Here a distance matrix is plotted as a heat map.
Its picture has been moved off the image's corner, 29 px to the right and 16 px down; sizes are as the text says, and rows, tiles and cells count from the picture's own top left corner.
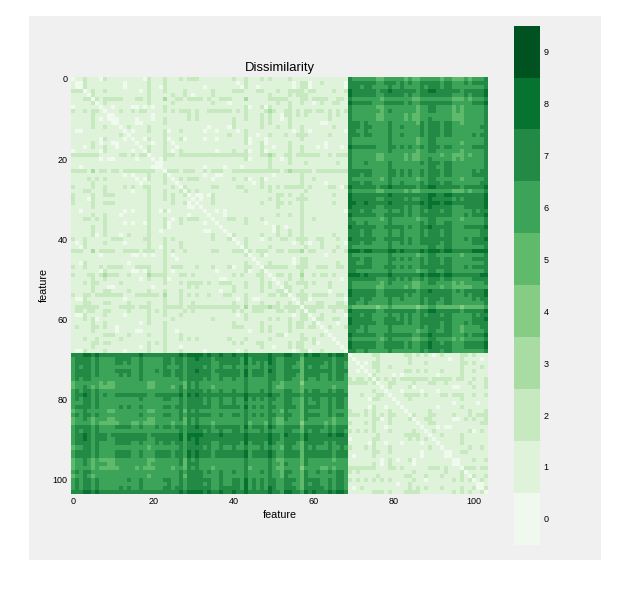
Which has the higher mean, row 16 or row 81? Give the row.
81
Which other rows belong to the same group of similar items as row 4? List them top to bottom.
0, 1, 2, 3, 5, 6, 7, 8, 9, 10, 11, 12, 13, 14, 15, 16, 17, 18, 19, 20, 21, 22, 23, 24, 25, 26, 27, 28, 29, 30, 31, 32, 33, 34, 35, 36, 37, 38, 39, 40, 41, 42, 43, 44, 45, 46, 47, 48, 49, 50, 51, 52, 53, 54, 55, 56, 57, 58, 59, 60, 61, 62, 63, 64, 65, 66, 67, 68
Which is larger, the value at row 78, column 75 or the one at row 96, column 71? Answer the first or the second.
the first
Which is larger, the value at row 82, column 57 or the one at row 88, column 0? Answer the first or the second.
the second
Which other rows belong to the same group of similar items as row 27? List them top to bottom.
0, 1, 2, 3, 4, 5, 6, 7, 8, 9, 10, 11, 12, 13, 14, 15, 16, 17, 18, 19, 20, 21, 22, 23, 24, 25, 26, 28, 29, 30, 31, 32, 33, 34, 35, 36, 37, 38, 39, 40, 41, 42, 43, 44, 45, 46, 47, 48, 49, 50, 51, 52, 53, 54, 55, 56, 57, 58, 59, 60, 61, 62, 63, 64, 65, 66, 67, 68
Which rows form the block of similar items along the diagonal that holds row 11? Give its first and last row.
0 to 68
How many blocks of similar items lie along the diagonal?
2
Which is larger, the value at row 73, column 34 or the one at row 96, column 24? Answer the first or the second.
the first
